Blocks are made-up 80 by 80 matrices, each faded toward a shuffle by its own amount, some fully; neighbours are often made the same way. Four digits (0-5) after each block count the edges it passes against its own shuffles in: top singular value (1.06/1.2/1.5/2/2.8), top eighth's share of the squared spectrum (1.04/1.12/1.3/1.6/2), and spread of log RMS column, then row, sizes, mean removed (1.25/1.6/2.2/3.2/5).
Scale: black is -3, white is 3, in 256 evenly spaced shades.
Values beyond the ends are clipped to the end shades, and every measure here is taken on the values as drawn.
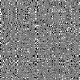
4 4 3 2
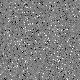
1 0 0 0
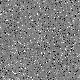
0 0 0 0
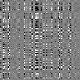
5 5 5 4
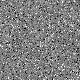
0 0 0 0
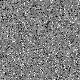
1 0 0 0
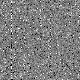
3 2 2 0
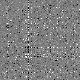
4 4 2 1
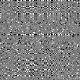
5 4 2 3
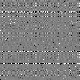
5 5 2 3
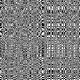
5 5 4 3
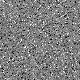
2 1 0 0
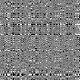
5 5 3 3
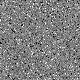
1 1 0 0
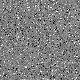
0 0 0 0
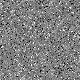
1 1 0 0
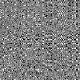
4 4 2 3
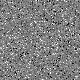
0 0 0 0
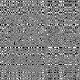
5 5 3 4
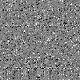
3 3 1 2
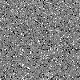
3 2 0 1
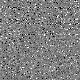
3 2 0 2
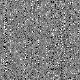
1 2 3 0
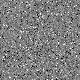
0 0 1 0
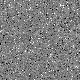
0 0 0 0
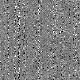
2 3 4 0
